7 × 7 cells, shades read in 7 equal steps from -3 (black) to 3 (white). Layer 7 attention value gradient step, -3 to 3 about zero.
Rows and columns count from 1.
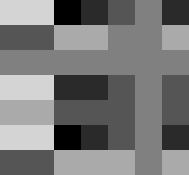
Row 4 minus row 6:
0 0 1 0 0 0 1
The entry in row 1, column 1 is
2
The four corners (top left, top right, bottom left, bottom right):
2 -2 -1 1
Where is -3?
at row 1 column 3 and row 6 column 3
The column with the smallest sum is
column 3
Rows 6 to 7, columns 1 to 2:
2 2 / -1 -1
